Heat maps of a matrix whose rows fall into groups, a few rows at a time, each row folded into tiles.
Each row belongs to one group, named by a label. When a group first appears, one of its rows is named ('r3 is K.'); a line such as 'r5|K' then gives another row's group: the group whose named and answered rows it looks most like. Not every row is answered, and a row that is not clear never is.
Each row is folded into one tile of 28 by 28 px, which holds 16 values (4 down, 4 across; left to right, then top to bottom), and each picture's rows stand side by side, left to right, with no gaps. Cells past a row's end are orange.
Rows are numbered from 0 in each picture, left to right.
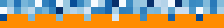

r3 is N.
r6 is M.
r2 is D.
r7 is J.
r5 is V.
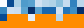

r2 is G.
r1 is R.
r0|M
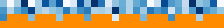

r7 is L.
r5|N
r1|D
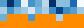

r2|L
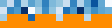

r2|G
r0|G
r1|J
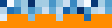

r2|G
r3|M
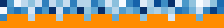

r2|G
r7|N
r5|D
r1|G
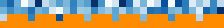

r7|G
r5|N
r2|J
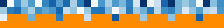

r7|M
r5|N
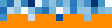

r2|J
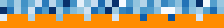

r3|G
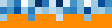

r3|D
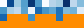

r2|V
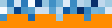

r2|G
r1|M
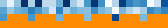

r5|N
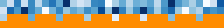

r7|N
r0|G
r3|L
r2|V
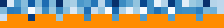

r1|J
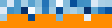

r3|R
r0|G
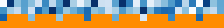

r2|V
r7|M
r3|V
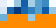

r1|L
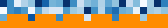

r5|D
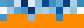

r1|D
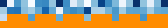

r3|D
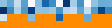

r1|D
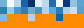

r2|M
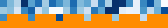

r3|G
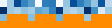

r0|D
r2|D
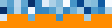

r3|L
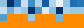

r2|D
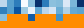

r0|L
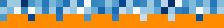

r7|J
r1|J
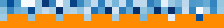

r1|D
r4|G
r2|D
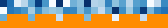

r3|N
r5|R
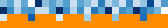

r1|M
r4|G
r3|G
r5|V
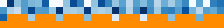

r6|L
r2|D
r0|M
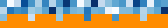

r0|N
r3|V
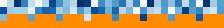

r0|D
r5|M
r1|N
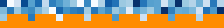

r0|N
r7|G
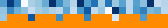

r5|V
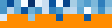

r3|J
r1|N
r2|M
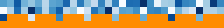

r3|G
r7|D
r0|J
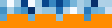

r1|D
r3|V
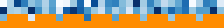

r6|L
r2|N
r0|D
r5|L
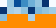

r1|L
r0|D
